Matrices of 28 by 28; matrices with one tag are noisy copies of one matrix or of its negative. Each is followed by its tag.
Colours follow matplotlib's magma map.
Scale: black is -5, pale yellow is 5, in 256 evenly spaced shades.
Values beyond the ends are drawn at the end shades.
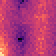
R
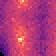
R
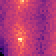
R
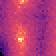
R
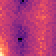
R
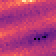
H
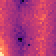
R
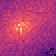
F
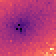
F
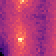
R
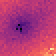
F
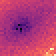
F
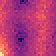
R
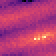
H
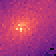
F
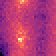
R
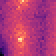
R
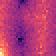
R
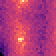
R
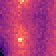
R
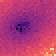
F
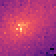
F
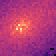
F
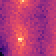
R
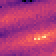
H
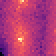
R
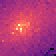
F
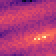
H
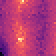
R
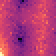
R
